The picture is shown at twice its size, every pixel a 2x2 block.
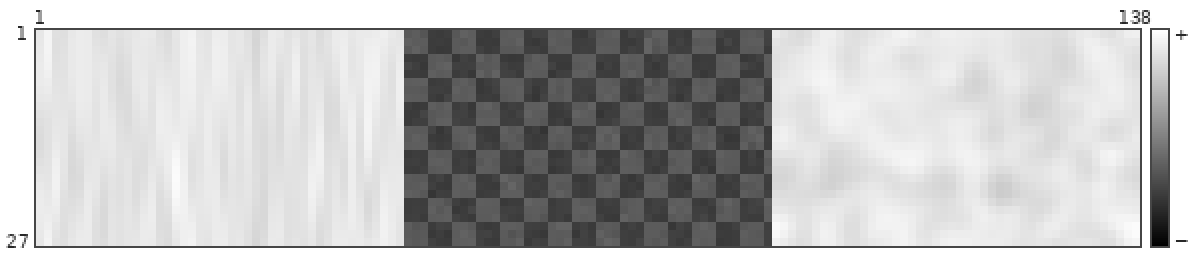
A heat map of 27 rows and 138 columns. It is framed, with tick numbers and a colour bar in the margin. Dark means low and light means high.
It is made of 1 by 3 panels. Panel 1,1: very high, streaked downward, faint in contrast. Panel 1,2: low, checkered. Panel 1,3: very high, blotchy, faint in contrast.
